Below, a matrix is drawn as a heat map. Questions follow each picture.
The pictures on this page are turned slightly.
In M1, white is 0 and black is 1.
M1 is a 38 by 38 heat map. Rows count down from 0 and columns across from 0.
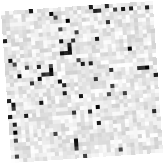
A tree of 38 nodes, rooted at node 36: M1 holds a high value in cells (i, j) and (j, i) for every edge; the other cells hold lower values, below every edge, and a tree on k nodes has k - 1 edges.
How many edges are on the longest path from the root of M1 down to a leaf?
12
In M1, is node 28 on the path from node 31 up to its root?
no
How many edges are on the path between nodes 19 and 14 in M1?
1
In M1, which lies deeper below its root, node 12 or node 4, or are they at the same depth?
node 4
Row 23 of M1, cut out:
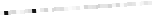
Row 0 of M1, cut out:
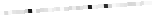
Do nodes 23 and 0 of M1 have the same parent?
no
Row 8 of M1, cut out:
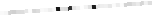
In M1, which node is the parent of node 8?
23
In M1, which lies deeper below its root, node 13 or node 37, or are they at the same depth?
the same depth
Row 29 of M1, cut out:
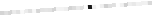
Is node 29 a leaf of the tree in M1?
yes
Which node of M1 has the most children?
16
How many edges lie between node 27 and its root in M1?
1
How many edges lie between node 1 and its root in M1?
1
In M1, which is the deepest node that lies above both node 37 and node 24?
1
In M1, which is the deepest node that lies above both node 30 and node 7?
1
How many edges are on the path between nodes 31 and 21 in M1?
3
